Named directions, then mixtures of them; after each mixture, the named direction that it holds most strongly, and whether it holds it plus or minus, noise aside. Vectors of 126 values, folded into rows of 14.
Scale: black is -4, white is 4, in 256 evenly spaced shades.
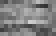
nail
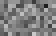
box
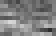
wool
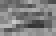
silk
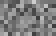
box, minus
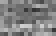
nail, minus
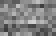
nail, plus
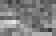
wool, plus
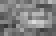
silk, minus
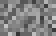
box, plus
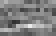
silk, minus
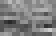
wool, minus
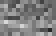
wool, plus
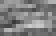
silk, minus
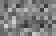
box, plus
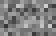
box, minus
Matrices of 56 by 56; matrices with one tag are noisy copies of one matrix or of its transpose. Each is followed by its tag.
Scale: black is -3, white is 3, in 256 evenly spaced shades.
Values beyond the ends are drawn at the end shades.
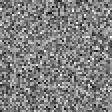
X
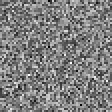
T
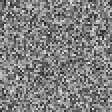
T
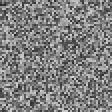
T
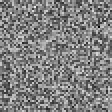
X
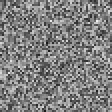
T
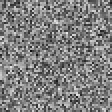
T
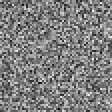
X
